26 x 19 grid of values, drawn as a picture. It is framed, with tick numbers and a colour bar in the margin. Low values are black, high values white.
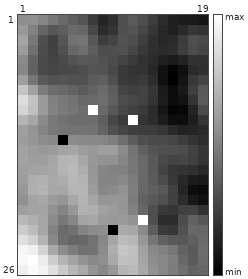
No row or column stands out. The bottom left is the ninth with the highest average. The texture is blotchy. The field climbs toward the bottom left. The ninth with the lowest average is the top right. The halves do not mirror each other. Five lone cells stand out: three far higher and two far lower than their neighbours.
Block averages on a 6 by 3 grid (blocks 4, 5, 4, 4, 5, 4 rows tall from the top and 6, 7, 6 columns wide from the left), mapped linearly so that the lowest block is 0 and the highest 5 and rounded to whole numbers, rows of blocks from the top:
210
210
320
431
431
542
